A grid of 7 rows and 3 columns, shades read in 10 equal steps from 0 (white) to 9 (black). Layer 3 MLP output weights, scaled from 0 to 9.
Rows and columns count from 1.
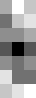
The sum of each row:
5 8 11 21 13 11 3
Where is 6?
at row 4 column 1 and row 4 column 3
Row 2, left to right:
5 2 1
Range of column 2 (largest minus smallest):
9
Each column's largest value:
6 9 6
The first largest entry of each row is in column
1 1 1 2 2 2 1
